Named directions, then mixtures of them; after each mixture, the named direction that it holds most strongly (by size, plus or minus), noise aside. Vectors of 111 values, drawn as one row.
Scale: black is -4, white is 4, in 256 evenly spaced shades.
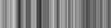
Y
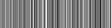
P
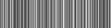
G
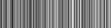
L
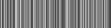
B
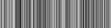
B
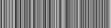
B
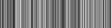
B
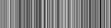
P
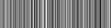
P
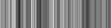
Y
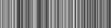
Y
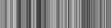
Y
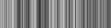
Y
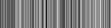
P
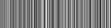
P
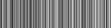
L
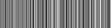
P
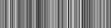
L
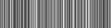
G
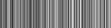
L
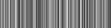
B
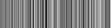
P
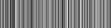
B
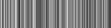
B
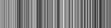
Y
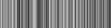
Y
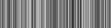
L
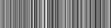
P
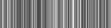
L
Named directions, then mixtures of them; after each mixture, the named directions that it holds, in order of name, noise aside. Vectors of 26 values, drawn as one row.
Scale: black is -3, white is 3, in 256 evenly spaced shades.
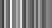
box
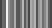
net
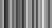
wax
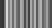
box, net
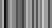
wax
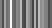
box, wax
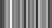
box, net, wax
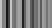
box, net, wax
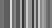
box, wax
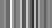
box, wax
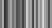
wax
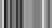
box, wax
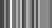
box, wax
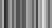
wax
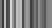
box, net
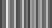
net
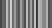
box, net, wax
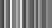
box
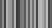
net, wax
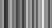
wax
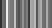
net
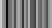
net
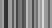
wax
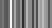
box, wax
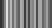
box, net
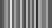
box, net, wax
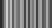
box, net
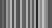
box, net, wax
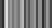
box, net, wax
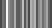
net
